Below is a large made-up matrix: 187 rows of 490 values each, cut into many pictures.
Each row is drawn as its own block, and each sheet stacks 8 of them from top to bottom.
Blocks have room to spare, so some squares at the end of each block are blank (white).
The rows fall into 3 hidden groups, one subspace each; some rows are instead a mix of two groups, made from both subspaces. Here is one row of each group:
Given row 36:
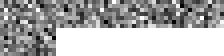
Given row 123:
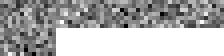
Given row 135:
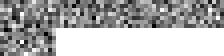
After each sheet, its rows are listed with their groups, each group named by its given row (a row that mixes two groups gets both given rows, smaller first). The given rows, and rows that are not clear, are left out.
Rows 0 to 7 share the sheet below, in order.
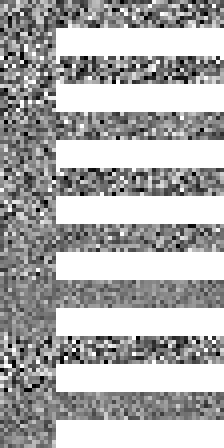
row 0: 123
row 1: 36
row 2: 36
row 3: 123
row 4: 36 and 123
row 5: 135
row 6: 135
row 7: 123 and 135
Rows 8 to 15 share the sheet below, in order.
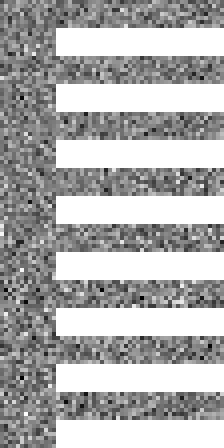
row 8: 123
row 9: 135
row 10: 36
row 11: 36
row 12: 123
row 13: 36 and 123
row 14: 135
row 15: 36
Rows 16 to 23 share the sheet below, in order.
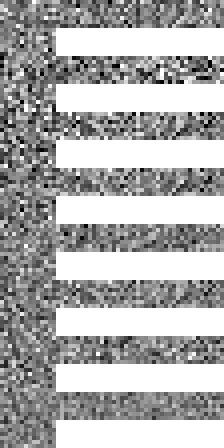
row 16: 135
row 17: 123
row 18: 135
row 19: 135
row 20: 36
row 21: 135
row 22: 36 and 135
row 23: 36 and 135
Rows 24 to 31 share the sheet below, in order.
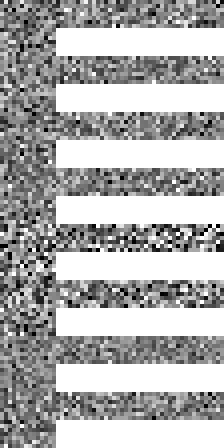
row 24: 36
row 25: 135
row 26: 135
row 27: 36 and 123
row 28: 36 and 135
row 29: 123
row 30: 135
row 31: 135
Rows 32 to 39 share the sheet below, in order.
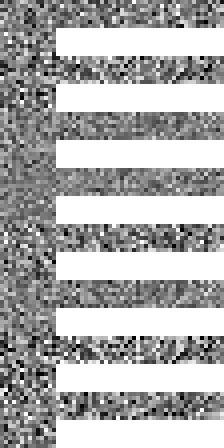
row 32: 36 and 123
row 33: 135
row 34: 135
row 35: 36
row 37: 135
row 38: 135
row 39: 36
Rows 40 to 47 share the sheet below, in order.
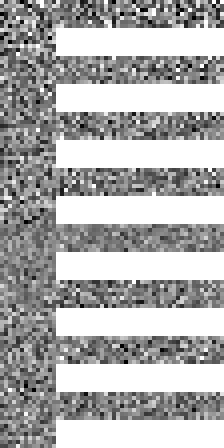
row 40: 36
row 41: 36 and 135
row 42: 36 and 135
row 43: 135
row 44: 123
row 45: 123 and 135
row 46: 123
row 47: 36
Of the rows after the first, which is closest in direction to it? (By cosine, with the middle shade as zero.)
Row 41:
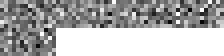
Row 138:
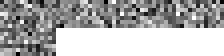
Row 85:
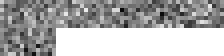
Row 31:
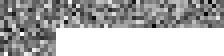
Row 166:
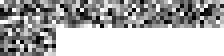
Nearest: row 166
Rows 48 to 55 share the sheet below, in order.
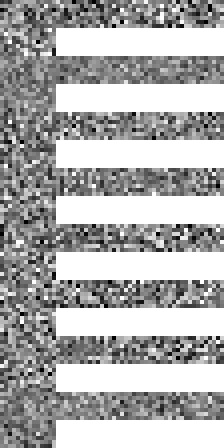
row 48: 123
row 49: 123
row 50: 135
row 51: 135
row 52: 36 and 123
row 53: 135
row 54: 36
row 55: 123
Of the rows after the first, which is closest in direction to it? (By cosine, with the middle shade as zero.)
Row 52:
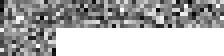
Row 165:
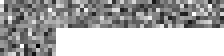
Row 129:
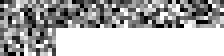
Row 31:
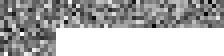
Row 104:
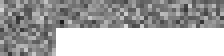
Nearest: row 129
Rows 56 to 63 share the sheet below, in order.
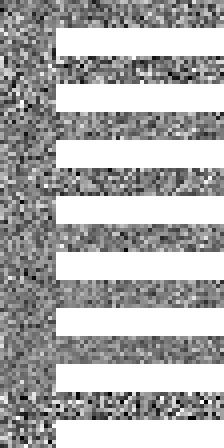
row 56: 123
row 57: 36 and 123
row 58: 36
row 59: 135
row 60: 123
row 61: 36
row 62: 123
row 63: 36 and 135
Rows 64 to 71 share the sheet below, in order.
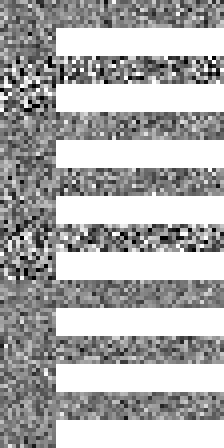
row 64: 36
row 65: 135
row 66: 36 and 123
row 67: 135
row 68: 123
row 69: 135
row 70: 36 and 123
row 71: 123
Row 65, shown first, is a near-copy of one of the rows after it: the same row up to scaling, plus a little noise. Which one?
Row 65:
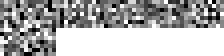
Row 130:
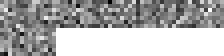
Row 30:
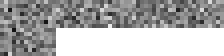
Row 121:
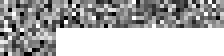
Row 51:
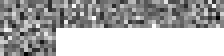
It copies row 51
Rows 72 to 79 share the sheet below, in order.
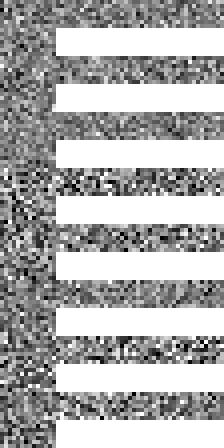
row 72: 123 and 135
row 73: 123
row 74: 36
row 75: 135
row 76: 123
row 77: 135
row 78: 36
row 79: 123 and 135
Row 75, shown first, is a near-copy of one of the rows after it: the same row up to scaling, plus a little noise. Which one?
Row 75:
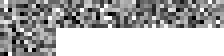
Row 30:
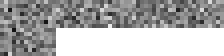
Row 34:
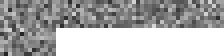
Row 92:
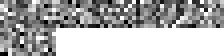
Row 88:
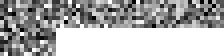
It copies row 30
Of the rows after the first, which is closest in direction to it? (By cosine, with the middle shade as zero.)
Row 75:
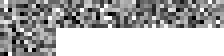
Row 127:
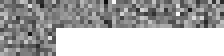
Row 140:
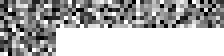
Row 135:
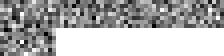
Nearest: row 127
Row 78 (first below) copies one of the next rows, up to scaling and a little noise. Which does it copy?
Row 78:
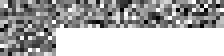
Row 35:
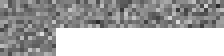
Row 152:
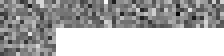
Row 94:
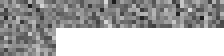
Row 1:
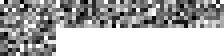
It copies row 35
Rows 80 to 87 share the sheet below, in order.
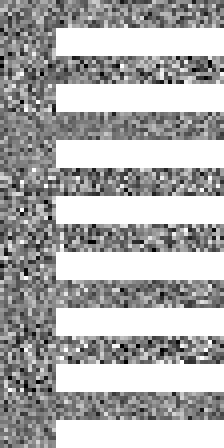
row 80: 123
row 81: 123
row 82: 36
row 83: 135
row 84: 123 and 135
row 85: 123
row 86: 123
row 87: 36
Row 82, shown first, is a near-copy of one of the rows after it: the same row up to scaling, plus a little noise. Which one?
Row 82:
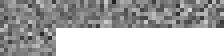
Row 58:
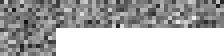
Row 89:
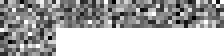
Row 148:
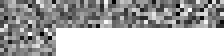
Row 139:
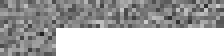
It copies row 148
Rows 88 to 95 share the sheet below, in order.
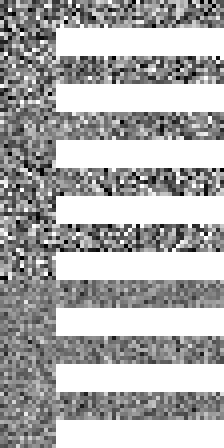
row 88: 135
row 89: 36
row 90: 123
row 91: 36
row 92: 135
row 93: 36
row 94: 36
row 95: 36
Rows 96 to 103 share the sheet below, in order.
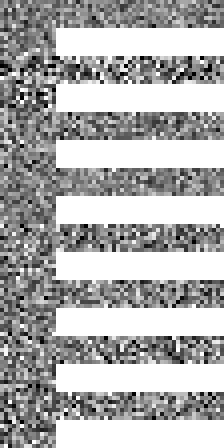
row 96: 36 and 135
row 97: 135
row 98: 135
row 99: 36 and 123
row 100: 36
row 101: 123 and 135
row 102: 36
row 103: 135
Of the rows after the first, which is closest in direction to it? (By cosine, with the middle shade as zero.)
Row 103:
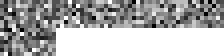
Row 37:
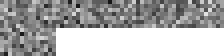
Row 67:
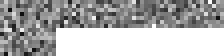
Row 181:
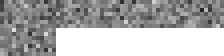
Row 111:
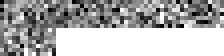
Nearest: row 181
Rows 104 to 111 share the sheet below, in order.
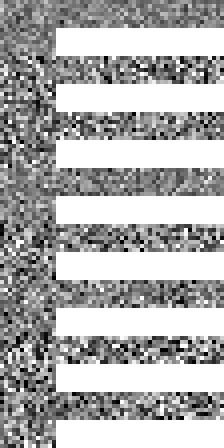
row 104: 123
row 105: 36
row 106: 135
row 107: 135
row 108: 123
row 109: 36 and 123
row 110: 123
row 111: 123
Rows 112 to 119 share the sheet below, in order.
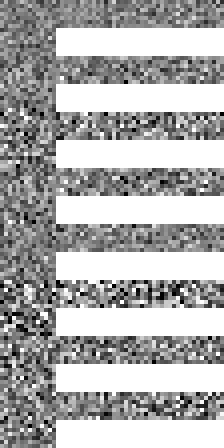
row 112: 36
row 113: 123
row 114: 36
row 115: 123
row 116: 123
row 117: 123
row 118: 135
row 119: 36
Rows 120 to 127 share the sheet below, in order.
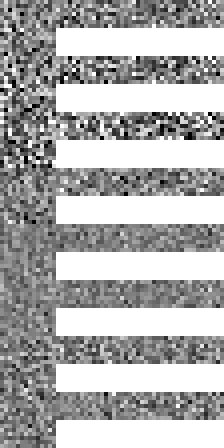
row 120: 135
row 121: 135
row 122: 123 and 135
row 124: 123 and 135
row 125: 123 and 135
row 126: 135
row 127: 36
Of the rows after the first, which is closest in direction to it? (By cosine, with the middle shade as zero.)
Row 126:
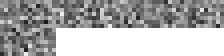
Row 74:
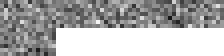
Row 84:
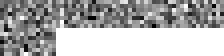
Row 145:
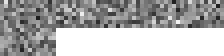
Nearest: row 84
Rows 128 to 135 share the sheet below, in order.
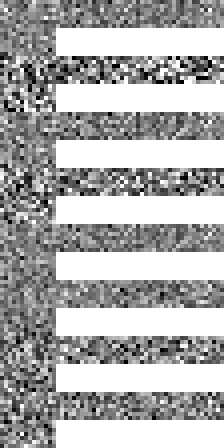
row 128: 36 and 135
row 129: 123
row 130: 135
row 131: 123
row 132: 135
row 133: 123
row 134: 123
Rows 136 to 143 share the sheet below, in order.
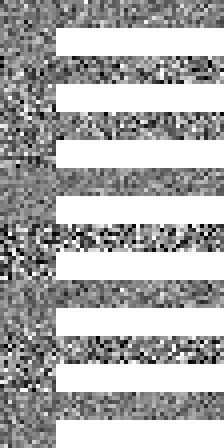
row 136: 36
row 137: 123
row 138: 36
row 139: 36
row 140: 135
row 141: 123
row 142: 36 and 123
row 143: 135
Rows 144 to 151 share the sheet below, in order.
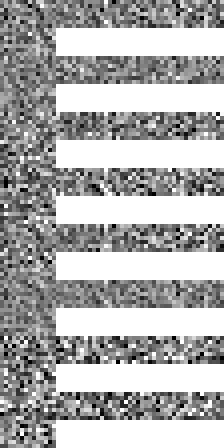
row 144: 36
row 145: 36 and 135
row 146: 36
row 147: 36 and 135
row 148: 36
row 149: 36
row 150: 36
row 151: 135
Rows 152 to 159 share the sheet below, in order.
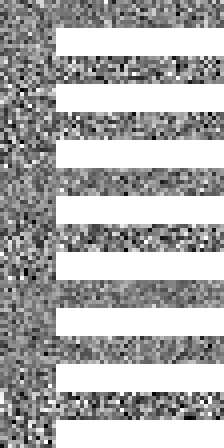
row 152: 36
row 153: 36 and 135
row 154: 135
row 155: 123
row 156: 123
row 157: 36 and 135
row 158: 135
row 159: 123 and 135
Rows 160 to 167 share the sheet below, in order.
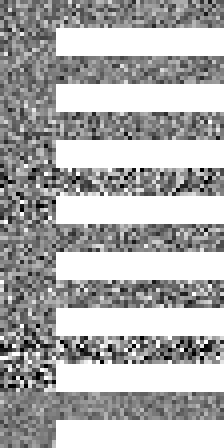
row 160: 135
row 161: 123
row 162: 135
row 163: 135
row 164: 36
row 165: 123
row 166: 36 and 135
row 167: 123
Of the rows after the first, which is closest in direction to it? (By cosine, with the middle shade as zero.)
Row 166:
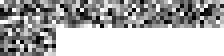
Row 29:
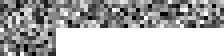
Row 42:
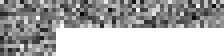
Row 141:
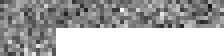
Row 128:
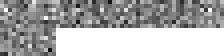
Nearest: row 42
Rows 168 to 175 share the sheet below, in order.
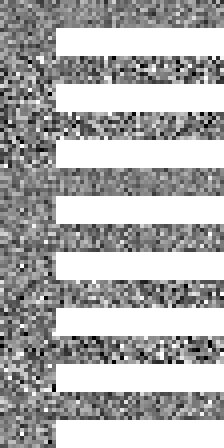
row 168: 36
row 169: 36
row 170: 135
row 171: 135
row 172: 135
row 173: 123 and 135
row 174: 123
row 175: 135
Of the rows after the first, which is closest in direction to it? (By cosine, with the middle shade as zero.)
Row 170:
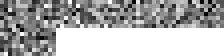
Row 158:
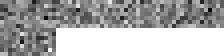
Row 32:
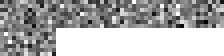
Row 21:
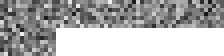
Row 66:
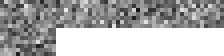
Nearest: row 21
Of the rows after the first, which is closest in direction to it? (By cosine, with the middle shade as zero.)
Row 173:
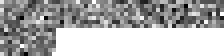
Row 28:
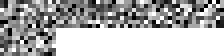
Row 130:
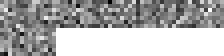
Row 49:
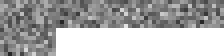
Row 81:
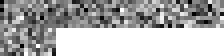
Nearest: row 49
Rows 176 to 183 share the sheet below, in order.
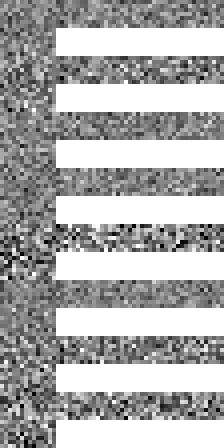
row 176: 123
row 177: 123
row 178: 135
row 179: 36
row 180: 123 and 135
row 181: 123 and 135
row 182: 36 and 135
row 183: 123 and 135
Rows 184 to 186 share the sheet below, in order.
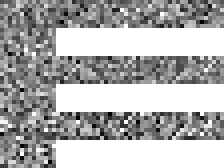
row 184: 123
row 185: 135
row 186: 135
